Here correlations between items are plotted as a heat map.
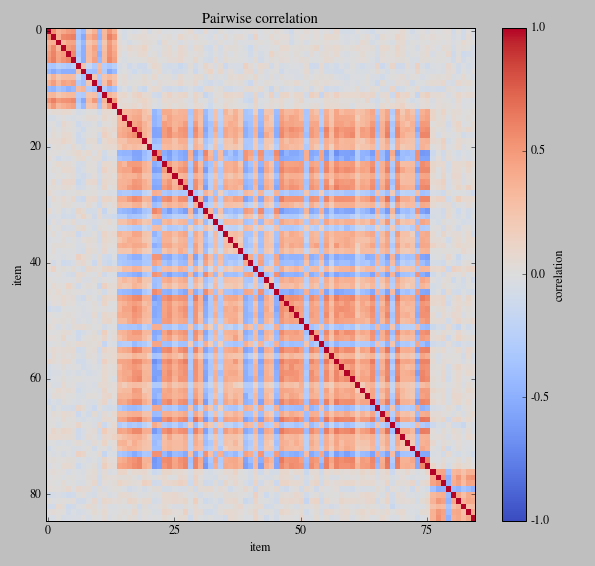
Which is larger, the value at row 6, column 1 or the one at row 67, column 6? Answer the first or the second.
the second
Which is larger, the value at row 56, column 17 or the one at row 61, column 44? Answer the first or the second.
the first
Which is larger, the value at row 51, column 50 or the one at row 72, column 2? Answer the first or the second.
the second
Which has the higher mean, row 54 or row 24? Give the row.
24
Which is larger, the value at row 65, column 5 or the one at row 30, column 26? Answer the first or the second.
the second
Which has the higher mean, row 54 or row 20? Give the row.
20
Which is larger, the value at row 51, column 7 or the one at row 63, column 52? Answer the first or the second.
the second
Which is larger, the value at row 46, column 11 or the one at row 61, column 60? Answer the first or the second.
the second
